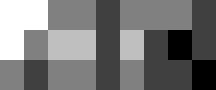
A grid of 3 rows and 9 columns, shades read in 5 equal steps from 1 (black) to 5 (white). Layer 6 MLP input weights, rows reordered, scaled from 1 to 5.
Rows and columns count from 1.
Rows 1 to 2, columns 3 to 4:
3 3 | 4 4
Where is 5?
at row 1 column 1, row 1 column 2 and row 2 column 1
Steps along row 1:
same down same down up same same down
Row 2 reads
5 3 4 4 2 4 2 1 2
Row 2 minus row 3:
2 1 1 1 0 1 0 -1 1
